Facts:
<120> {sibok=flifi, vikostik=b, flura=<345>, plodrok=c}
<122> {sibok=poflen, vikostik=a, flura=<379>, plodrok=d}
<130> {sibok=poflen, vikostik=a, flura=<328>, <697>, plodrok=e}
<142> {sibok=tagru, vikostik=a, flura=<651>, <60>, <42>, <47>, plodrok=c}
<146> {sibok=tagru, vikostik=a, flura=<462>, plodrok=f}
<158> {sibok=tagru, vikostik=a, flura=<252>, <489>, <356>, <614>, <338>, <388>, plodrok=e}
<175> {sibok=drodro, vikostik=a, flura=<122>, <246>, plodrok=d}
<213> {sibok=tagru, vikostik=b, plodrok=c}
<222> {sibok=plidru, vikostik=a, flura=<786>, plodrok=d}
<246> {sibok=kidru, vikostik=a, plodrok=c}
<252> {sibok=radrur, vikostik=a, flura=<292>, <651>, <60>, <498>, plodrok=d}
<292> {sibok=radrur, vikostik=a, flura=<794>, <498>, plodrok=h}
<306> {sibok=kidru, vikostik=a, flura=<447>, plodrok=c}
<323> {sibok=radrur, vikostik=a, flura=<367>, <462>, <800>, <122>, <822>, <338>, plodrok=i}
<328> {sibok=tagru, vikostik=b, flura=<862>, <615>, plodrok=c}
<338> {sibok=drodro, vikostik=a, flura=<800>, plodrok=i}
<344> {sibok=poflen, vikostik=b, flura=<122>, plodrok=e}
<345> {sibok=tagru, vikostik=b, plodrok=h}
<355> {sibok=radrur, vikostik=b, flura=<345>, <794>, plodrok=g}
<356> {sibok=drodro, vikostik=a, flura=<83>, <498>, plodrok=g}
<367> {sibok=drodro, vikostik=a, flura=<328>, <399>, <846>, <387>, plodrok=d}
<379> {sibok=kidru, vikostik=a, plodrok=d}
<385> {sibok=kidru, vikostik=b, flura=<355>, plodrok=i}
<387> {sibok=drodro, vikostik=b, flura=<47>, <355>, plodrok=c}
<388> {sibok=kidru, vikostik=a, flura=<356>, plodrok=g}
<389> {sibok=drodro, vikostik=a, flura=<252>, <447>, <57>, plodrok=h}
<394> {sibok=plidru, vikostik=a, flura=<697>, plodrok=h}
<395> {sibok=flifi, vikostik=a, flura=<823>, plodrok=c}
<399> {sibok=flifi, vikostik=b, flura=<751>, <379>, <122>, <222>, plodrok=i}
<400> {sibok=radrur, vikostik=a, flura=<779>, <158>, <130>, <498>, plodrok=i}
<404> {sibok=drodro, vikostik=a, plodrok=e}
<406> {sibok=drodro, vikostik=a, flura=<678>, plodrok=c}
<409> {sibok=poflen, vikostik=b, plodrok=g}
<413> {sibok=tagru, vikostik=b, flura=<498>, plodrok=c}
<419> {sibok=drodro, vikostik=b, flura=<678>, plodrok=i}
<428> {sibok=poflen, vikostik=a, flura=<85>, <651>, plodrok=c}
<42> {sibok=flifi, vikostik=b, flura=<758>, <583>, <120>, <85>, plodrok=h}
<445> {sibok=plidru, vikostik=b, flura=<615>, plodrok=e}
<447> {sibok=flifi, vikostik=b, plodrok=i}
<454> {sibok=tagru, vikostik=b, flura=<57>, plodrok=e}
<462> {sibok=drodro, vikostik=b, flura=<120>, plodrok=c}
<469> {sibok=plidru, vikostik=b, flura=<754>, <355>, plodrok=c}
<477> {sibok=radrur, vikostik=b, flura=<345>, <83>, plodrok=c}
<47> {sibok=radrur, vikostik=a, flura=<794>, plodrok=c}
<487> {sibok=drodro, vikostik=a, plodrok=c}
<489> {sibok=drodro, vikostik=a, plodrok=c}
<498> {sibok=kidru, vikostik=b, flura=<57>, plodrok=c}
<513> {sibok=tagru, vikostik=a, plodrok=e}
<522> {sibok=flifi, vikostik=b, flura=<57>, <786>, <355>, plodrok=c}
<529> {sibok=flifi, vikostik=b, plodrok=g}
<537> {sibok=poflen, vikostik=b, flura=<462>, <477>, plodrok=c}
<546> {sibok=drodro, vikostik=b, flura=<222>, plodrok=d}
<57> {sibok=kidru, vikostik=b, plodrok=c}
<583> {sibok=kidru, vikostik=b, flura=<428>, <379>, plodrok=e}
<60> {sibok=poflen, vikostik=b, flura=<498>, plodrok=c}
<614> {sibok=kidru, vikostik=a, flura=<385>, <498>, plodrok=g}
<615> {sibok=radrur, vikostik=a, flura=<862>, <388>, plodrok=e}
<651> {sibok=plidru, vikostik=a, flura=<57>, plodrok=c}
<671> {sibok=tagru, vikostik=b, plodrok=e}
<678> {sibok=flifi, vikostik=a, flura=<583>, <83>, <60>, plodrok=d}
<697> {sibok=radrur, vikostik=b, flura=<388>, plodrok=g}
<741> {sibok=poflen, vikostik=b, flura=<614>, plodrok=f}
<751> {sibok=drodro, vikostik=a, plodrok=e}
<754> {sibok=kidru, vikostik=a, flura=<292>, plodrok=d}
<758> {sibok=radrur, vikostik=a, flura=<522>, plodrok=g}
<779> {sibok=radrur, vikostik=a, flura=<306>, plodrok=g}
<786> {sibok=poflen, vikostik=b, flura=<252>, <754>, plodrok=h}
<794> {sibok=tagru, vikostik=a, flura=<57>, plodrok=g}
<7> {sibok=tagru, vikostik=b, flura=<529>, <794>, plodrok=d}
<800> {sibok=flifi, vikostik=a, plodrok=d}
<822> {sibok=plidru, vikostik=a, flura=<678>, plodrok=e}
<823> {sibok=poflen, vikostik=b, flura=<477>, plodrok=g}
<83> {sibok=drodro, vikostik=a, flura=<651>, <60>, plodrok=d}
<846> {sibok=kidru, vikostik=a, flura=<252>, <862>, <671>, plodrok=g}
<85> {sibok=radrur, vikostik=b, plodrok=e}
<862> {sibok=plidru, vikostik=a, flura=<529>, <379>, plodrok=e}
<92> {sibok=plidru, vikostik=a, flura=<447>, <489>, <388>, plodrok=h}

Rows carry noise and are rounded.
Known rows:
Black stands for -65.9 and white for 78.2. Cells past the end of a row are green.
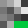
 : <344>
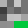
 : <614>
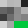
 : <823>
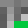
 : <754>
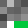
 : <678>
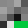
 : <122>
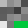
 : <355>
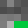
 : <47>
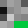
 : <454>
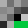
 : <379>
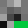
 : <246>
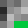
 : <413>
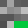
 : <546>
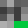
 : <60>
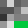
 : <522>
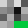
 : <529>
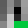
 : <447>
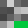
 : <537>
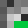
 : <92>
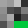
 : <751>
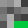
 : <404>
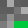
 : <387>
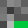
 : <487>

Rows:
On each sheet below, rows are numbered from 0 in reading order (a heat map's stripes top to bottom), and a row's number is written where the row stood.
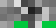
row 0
<409>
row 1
<142>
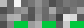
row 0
<846>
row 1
<786>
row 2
<389>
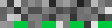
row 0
<779>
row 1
<822>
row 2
<85>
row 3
<399>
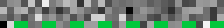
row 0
<175>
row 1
<388>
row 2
<583>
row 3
<356>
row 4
<489>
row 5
<222>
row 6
<469>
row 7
<800>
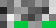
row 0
<158>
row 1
<741>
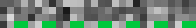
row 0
<306>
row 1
<42>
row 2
<146>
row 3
<477>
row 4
<758>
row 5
<7>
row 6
<252>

